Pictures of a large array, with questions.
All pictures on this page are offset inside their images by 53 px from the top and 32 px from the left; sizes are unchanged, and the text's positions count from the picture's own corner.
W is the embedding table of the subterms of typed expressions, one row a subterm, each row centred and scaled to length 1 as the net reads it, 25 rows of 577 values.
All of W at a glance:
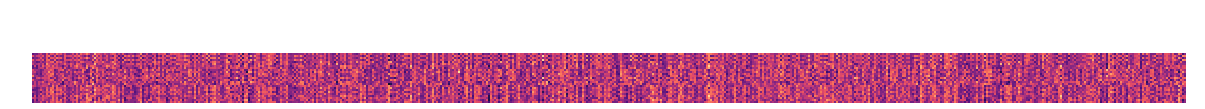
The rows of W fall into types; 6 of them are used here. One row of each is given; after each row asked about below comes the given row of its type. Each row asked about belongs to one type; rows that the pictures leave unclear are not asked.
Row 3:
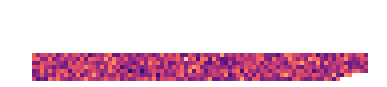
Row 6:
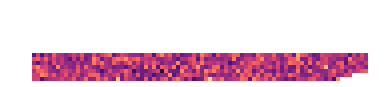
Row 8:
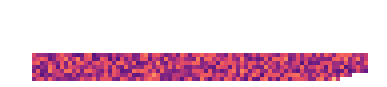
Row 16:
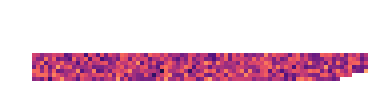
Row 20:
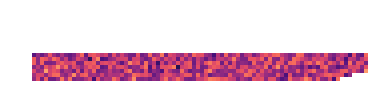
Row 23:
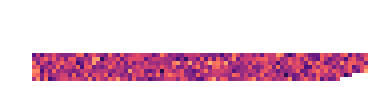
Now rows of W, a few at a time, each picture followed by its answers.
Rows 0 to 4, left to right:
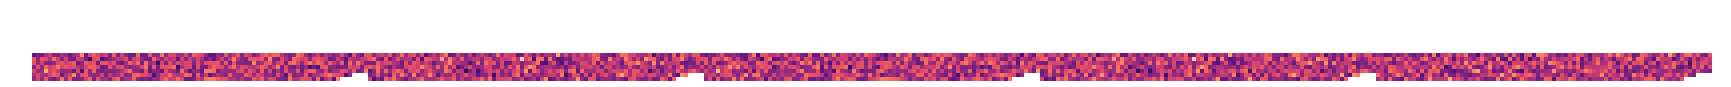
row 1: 3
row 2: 20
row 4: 20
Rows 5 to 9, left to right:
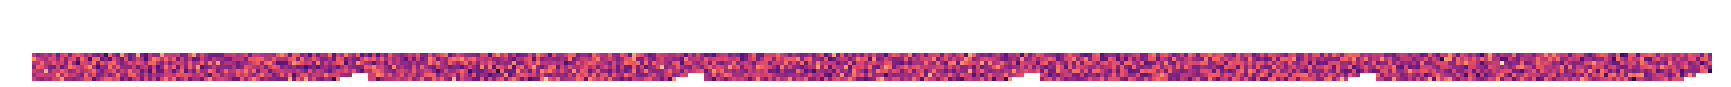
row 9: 6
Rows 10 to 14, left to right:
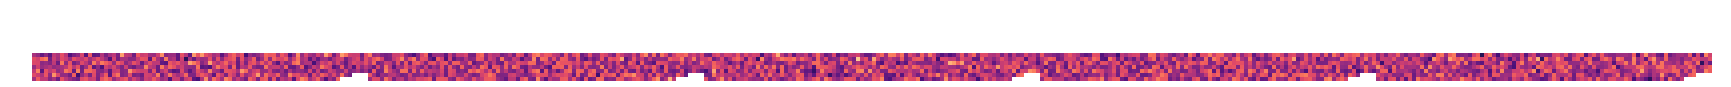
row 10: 8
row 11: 8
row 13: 8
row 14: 23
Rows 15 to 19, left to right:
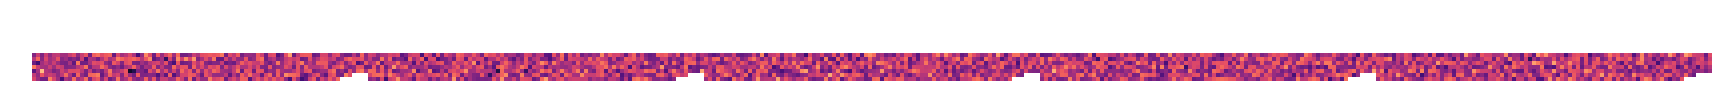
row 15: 6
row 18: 20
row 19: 8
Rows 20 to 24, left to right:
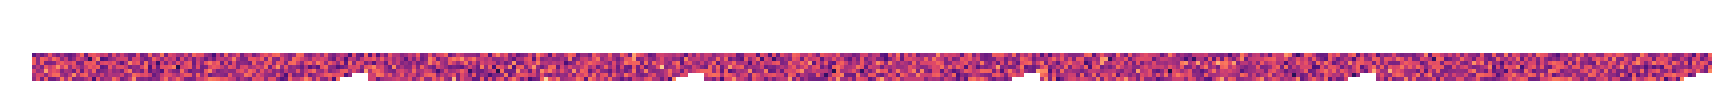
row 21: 6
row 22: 16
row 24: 20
